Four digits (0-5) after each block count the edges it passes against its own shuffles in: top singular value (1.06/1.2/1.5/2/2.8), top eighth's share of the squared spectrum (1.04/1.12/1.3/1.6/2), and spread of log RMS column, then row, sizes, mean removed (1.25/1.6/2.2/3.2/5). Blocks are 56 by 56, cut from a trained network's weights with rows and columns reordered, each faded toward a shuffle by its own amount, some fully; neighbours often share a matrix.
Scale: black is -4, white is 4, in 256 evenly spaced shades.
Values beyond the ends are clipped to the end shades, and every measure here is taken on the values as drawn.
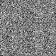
2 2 0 1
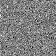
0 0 0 0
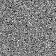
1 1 0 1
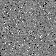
0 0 0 0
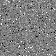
0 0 0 0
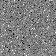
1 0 0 0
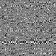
4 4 1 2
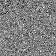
0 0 0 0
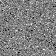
1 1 0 0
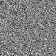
2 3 1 1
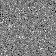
0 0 0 0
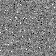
0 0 0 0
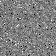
0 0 0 0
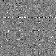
3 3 1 2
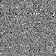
2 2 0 1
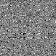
3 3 0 2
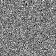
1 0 0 0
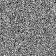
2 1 0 0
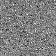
2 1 0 0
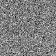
2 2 0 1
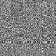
4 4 1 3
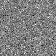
2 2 0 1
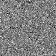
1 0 0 0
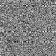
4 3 1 2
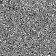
2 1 0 0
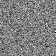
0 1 0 0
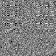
4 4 1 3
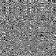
4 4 2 3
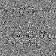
3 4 1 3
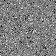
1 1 0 0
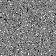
1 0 0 0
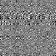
4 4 1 3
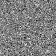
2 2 0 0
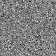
1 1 0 1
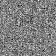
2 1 0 0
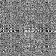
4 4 0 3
